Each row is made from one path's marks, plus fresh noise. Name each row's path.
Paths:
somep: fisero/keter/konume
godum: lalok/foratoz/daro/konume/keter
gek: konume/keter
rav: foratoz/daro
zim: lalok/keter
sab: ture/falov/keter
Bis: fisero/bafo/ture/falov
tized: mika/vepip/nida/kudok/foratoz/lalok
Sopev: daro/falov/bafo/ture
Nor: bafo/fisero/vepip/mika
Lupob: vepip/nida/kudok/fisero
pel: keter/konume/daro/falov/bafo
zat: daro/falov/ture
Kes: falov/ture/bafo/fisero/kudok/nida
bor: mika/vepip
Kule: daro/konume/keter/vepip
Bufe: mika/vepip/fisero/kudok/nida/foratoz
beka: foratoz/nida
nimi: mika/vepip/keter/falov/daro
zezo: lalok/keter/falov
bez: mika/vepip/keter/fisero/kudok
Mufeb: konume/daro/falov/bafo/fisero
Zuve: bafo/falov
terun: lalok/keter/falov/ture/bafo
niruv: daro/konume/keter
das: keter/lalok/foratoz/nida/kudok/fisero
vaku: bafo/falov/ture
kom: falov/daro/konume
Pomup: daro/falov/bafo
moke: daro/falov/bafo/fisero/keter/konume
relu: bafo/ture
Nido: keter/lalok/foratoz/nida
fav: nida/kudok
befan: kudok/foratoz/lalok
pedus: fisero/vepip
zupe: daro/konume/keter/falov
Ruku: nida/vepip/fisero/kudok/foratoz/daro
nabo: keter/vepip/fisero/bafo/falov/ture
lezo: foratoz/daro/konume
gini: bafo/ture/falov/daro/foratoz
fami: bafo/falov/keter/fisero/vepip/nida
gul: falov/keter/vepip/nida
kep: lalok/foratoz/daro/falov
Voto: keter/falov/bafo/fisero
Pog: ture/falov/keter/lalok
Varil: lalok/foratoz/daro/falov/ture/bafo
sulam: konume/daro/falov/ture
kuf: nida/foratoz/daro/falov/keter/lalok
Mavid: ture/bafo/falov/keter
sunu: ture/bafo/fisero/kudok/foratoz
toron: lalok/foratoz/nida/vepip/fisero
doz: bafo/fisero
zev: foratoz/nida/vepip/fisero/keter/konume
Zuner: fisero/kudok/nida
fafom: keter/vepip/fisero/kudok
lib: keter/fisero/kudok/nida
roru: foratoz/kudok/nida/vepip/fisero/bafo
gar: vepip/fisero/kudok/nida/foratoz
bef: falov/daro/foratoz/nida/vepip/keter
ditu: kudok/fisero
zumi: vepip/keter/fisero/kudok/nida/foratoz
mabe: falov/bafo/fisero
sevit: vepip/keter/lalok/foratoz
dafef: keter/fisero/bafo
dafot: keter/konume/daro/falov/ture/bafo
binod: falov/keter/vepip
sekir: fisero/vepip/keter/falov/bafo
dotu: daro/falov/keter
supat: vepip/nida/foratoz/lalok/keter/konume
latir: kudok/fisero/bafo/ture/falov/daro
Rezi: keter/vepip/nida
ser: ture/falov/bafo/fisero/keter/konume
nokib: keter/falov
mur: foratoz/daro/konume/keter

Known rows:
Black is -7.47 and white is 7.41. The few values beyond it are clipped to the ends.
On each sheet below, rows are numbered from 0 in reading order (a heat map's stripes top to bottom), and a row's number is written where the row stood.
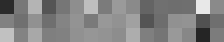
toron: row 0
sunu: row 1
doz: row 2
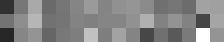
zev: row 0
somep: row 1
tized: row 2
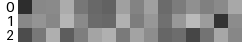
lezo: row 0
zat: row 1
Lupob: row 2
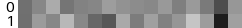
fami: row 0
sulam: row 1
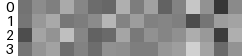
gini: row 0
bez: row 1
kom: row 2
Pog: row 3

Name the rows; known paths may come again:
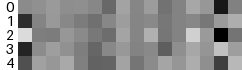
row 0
latir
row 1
bef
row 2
relu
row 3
kep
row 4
zupe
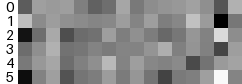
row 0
dotu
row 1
Bis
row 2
Nido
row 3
somep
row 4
bez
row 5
befan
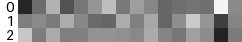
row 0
toron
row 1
gini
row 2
doz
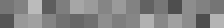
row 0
ditu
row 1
gek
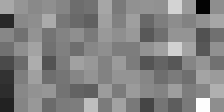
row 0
Mavid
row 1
lezo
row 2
sunu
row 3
Pog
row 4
Zuner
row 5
zev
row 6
mur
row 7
tized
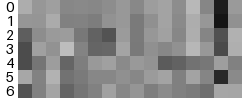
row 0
nabo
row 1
Voto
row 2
niruv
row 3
kom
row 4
roru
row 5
dafef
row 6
Rezi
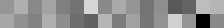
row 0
bor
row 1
Sopev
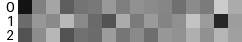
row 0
supat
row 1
sulam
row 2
zim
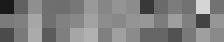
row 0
beka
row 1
fami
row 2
Lupob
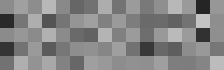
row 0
Pomup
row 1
zumi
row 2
zat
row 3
fav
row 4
nimi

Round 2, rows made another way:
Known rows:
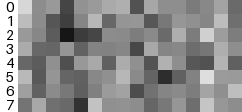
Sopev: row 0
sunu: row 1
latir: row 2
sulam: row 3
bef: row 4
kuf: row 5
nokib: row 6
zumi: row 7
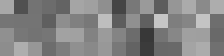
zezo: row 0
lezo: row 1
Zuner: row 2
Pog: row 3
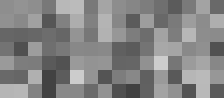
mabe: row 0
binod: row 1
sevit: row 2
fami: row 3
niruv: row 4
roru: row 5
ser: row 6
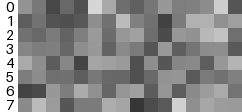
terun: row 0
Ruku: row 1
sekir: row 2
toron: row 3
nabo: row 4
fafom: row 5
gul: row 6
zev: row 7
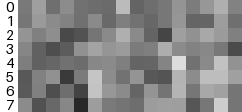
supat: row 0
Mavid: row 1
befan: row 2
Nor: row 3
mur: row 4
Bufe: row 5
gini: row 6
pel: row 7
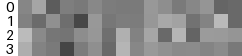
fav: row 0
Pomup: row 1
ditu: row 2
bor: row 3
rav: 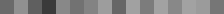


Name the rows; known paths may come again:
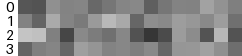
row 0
Rezi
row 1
Zuve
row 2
ser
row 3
beka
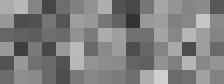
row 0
moke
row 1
godum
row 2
sevit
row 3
Kes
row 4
gar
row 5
dotu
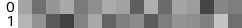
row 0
vaku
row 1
sunu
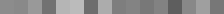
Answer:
mabe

